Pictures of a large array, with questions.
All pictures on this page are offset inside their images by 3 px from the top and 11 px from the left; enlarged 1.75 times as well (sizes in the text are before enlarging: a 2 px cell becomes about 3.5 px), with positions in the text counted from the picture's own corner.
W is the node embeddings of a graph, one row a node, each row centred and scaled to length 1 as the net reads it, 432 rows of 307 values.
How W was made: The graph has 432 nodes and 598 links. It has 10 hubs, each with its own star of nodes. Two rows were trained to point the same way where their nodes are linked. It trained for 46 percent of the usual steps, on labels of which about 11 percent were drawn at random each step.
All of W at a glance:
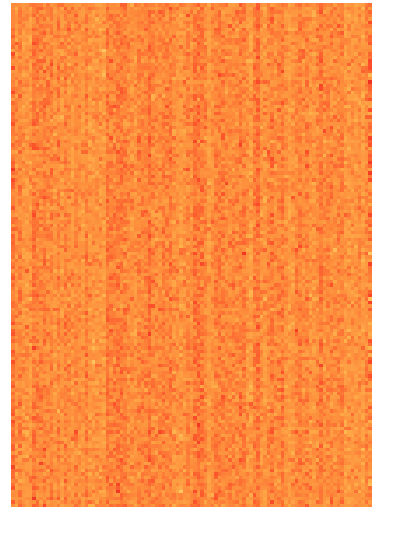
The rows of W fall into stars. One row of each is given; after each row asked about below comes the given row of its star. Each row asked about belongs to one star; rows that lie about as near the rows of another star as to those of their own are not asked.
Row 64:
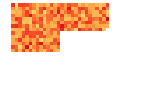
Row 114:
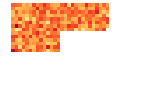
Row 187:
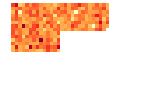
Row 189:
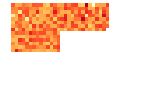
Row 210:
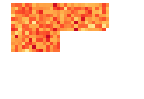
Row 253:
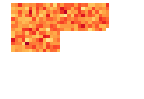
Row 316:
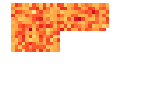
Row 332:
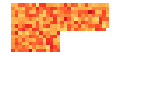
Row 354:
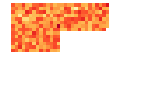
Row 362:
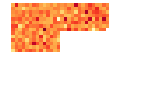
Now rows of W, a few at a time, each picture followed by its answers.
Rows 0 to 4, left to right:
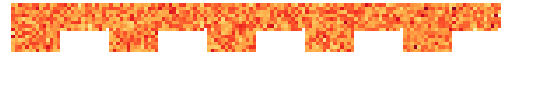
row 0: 64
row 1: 189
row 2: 189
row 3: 253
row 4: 114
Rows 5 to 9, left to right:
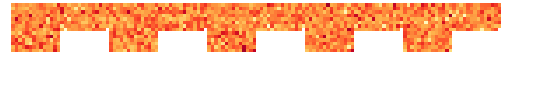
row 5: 253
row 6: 114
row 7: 187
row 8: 316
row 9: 354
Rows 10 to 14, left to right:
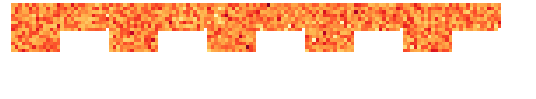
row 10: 187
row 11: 316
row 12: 253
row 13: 114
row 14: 332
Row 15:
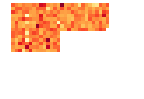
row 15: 189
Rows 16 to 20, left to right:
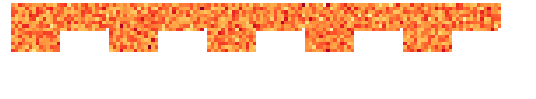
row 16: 332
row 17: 253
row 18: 362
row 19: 316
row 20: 332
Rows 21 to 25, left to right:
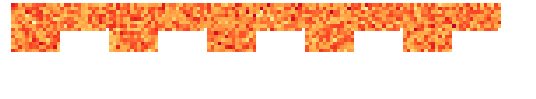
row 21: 354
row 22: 64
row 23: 354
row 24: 362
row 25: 114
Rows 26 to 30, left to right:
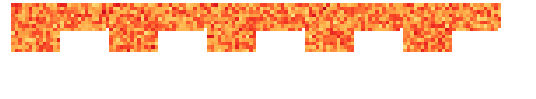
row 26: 187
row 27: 114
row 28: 114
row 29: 332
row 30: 316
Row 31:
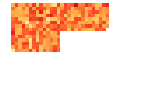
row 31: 253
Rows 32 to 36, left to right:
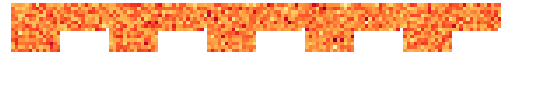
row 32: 253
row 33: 332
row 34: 332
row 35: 210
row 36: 362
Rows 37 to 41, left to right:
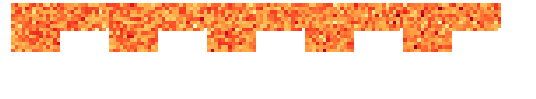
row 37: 210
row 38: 64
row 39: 189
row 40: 189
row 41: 114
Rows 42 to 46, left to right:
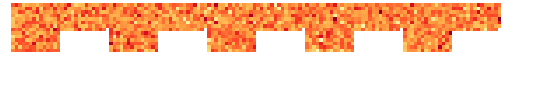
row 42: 316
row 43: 354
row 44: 187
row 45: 189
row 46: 362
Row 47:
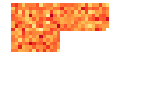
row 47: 64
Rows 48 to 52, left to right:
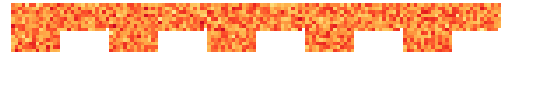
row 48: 189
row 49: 114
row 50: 210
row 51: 354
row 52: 253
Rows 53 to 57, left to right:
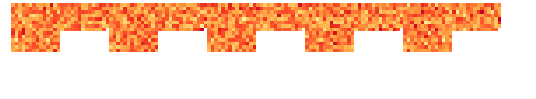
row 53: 354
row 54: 316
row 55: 316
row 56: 354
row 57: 354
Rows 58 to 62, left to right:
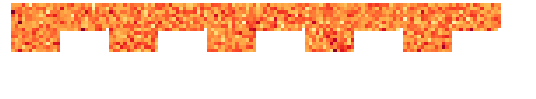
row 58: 189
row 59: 114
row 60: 114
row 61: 187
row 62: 332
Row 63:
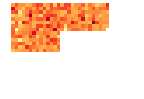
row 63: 253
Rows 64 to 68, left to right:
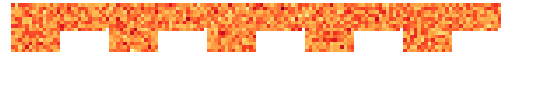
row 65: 332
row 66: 210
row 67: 210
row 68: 253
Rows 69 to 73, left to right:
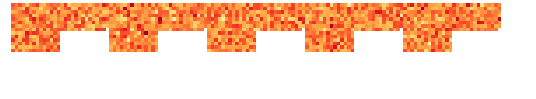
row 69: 210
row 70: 316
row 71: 362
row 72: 189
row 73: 362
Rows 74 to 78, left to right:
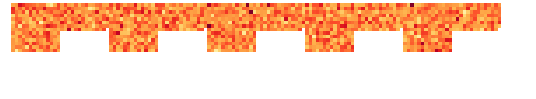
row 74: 332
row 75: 354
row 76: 354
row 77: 210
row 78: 187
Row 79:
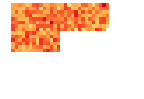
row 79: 253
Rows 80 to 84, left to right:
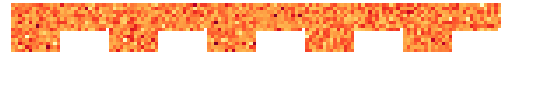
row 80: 189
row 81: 362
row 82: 189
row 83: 253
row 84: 210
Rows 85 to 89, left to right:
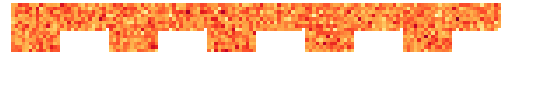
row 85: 332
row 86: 354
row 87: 332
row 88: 64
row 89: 64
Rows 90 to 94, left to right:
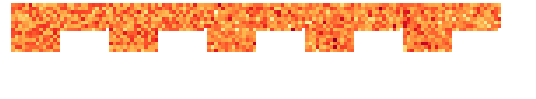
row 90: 354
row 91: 354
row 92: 332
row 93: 210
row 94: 64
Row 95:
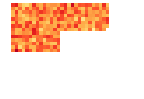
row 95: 187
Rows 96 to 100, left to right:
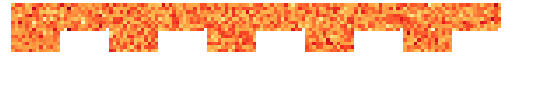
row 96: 114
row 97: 114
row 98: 332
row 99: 114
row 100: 64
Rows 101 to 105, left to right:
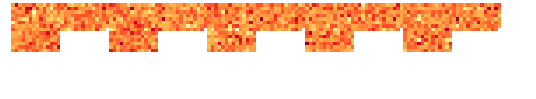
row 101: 210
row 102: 316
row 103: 64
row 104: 354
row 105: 362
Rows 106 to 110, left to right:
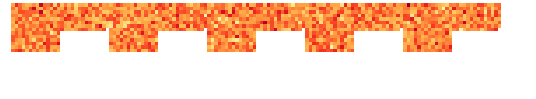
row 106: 316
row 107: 362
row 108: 332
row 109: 316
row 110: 210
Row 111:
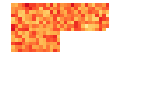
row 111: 332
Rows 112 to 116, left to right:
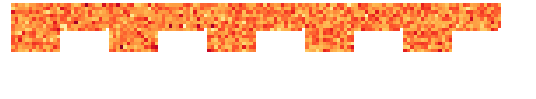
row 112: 253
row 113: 210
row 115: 189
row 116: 354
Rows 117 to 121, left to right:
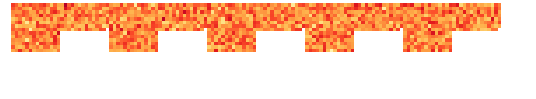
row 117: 189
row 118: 189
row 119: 189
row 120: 332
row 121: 210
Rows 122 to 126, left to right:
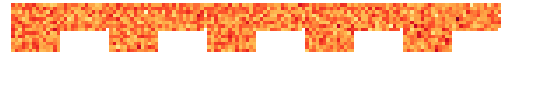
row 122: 64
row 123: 332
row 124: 332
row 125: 64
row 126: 187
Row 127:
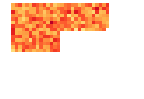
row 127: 253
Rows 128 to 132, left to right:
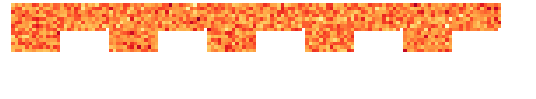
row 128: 189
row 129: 332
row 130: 189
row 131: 362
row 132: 362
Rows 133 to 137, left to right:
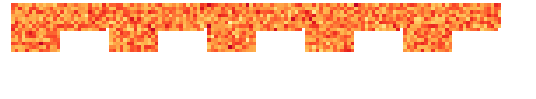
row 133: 354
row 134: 210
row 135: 354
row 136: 332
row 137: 362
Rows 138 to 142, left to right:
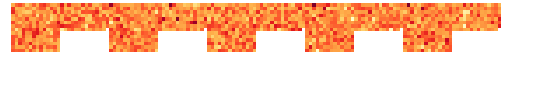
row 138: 114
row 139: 316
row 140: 253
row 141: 210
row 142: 187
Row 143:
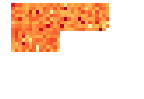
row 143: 316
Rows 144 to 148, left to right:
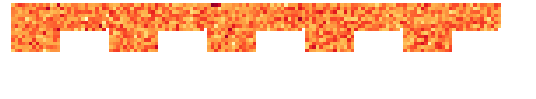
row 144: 114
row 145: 332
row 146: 362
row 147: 210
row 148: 362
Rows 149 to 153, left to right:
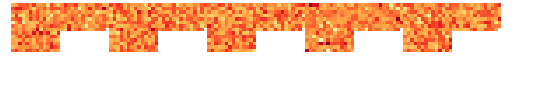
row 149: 332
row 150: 210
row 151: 189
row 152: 362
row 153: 316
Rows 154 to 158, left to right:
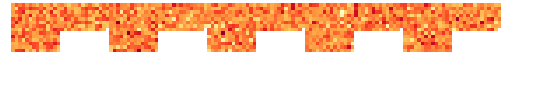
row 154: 64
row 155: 187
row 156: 362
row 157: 114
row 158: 64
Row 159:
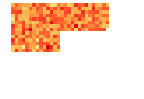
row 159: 253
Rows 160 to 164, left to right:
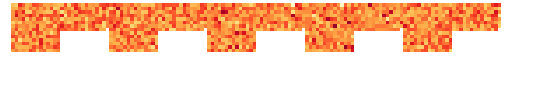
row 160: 114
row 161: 64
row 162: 332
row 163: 253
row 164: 332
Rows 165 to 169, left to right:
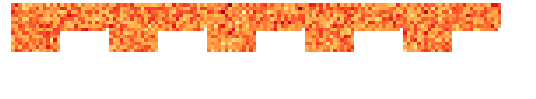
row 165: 316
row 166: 332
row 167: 332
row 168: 332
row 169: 253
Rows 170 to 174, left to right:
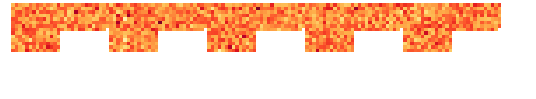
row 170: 253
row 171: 114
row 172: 210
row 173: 253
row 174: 316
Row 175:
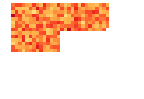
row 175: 114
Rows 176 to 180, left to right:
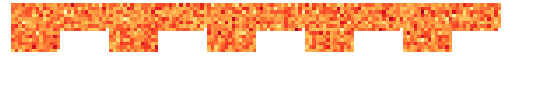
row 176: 354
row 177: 316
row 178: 354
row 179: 354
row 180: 354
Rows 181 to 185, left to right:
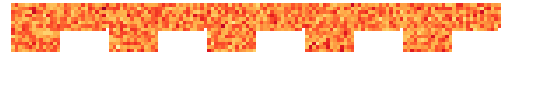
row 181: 253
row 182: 332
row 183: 354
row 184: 210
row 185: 332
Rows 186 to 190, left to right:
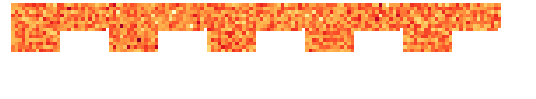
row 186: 332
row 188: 64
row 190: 332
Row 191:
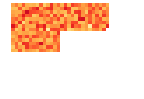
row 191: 354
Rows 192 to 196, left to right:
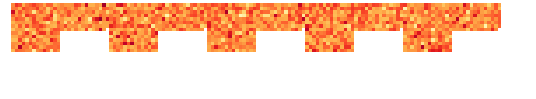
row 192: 64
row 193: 362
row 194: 64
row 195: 332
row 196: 187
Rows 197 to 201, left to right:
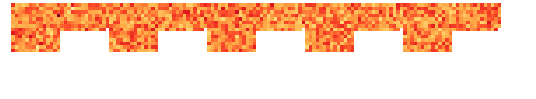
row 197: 354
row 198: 189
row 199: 187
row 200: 210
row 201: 354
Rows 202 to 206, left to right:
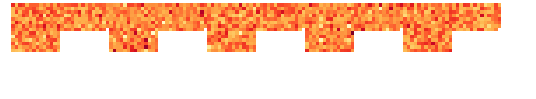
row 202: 354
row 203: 189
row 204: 253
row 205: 362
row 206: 187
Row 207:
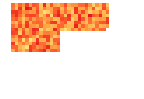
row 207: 187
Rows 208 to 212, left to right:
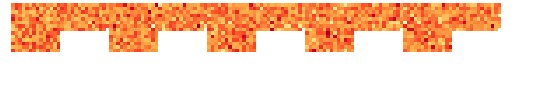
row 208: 316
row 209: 114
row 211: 64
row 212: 210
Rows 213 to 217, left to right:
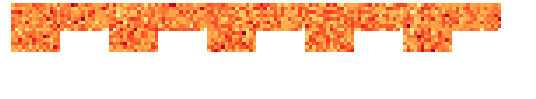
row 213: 253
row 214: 253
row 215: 64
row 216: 253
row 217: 187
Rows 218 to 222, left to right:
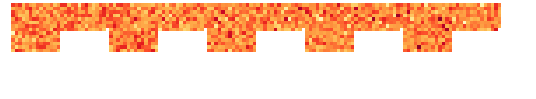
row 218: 64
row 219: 64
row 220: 332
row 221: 114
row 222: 210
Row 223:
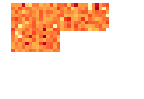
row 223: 362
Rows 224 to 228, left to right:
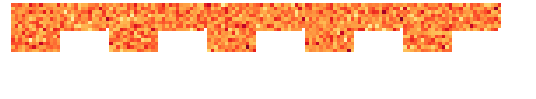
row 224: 354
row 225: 354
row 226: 316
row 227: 354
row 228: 253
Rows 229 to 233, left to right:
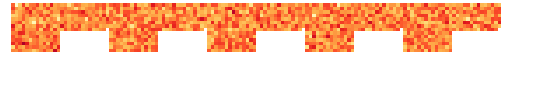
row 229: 354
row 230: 210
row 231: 316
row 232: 354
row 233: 64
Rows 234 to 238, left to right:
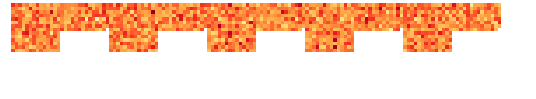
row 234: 362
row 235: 354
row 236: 64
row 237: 210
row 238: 64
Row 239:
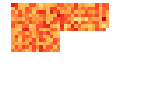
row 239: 210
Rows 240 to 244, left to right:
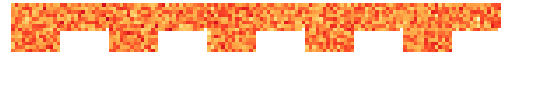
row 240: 362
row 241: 64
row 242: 64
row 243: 253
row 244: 114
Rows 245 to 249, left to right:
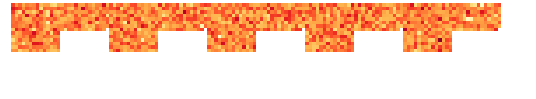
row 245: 64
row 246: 189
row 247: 189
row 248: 187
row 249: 210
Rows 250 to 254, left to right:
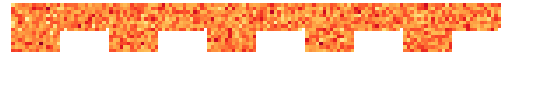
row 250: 114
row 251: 114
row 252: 253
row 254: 316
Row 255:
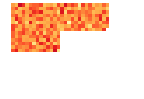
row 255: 354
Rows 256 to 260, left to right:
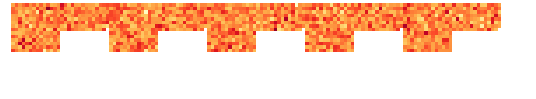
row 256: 114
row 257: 64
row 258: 332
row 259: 332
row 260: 64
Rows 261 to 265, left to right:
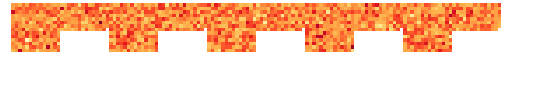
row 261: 189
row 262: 189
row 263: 354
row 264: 187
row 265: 253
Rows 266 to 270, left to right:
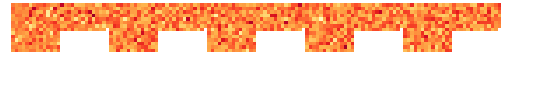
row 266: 114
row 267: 362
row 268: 64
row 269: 362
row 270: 114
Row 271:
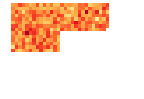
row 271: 362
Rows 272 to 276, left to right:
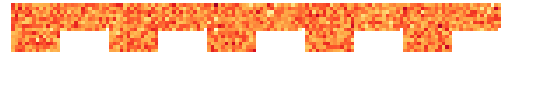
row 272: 64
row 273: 253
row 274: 187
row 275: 64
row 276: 332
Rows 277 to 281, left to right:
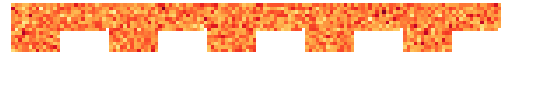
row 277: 253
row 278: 316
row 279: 187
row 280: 332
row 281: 64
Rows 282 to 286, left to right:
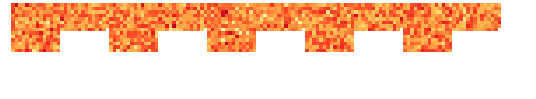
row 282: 187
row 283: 187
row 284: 64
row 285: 316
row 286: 332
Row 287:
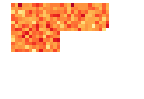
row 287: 187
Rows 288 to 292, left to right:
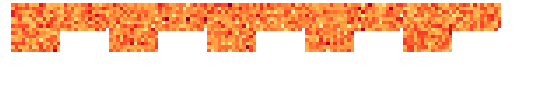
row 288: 332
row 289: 362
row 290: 332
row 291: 362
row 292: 354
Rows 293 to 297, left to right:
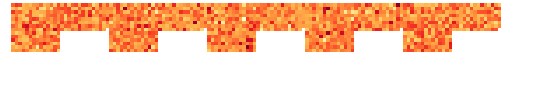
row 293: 253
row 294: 316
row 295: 253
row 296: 316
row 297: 316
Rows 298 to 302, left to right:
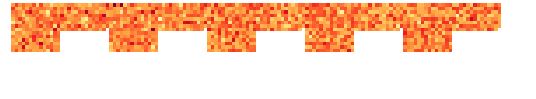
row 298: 114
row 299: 362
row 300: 210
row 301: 332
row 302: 253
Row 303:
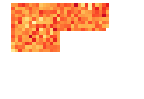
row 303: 362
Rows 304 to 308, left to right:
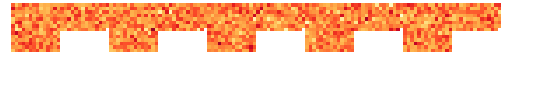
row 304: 189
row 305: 362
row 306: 354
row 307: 210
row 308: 354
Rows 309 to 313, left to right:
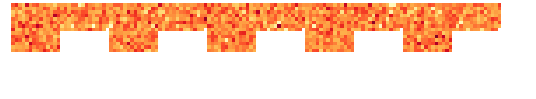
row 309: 187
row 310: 114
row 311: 354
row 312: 332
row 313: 253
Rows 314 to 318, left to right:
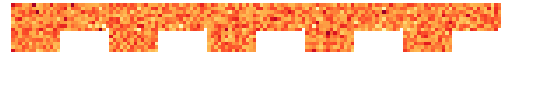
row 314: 316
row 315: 64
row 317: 332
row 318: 114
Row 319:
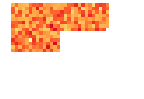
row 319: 253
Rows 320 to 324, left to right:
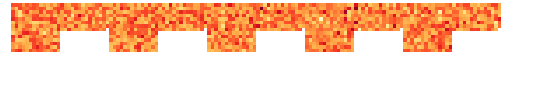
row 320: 64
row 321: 362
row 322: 362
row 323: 114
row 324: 316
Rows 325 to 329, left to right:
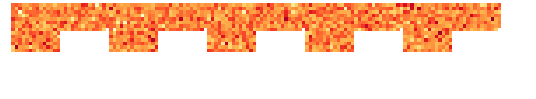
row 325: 187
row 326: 253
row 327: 332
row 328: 210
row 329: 210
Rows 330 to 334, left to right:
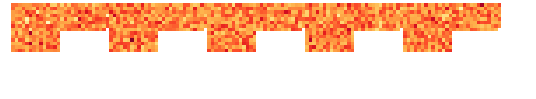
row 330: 114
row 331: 114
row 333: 210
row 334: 316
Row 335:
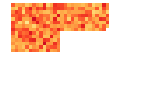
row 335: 210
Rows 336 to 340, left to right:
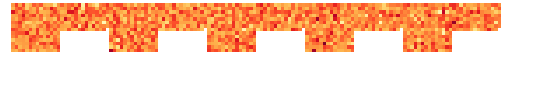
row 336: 189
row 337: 114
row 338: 114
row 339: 189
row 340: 114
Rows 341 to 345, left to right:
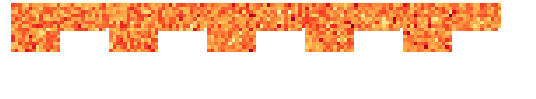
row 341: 316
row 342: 253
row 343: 354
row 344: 64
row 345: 354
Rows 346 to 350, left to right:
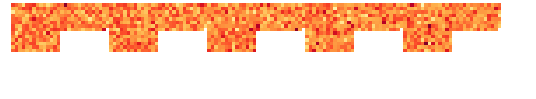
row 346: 210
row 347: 64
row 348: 316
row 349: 64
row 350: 362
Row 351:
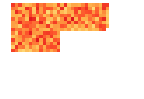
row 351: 210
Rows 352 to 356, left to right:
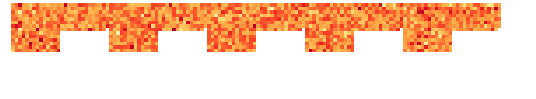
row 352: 187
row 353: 210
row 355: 189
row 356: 332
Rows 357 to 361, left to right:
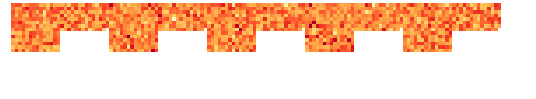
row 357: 64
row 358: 316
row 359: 114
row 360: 187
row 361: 114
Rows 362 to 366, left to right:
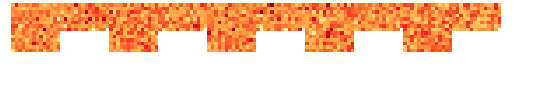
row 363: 253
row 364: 253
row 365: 332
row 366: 187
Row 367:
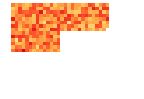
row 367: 187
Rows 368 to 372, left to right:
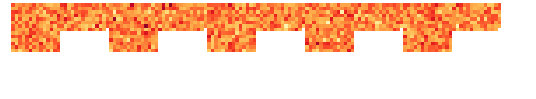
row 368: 187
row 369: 316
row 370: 64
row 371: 354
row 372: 114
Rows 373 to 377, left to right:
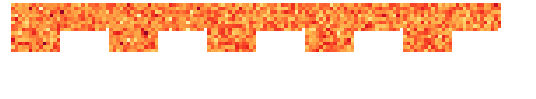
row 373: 253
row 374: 354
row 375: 362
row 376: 64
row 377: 332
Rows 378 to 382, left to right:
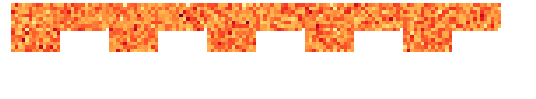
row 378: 253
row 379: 189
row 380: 316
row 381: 64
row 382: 253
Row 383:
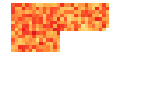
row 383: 64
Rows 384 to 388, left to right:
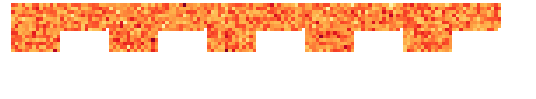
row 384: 354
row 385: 253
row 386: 189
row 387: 332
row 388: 64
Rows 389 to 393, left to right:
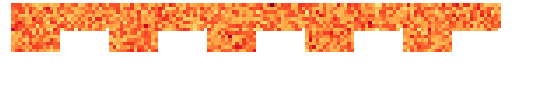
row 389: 64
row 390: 316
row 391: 362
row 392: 210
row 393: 332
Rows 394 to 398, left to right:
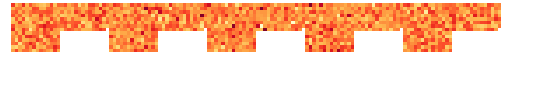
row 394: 354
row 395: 114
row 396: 189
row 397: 187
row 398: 316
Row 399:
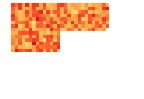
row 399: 187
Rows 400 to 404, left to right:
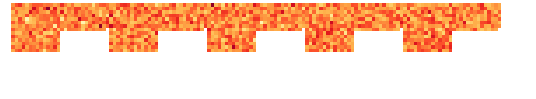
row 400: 114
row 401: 332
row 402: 362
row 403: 316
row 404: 316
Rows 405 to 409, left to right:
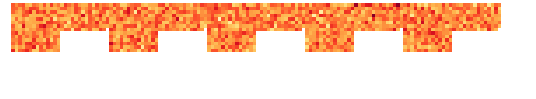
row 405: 354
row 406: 114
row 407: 64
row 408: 64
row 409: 210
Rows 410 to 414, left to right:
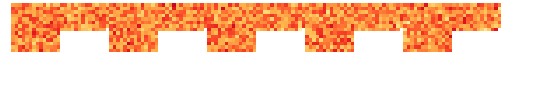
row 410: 332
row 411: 187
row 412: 187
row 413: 316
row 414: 210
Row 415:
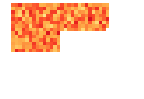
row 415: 64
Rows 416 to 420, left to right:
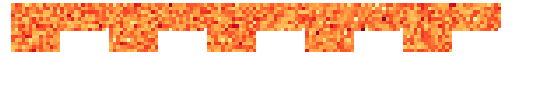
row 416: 316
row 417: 354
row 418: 187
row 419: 362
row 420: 187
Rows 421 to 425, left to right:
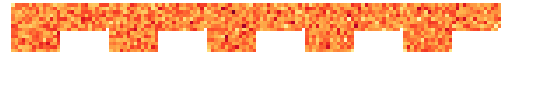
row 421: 189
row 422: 253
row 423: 316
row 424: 354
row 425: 316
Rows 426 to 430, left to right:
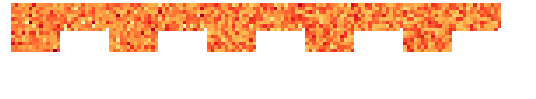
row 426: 253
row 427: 114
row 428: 114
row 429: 187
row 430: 316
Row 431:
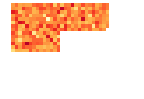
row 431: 253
